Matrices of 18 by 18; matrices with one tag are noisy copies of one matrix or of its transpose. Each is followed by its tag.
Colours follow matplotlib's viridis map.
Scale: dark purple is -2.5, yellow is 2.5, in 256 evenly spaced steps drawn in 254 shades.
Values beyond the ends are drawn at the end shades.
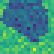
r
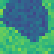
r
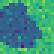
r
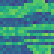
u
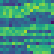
u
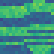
u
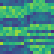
u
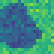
r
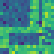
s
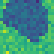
r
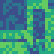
s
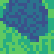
r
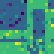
s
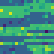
u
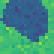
r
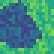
r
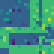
s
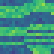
u
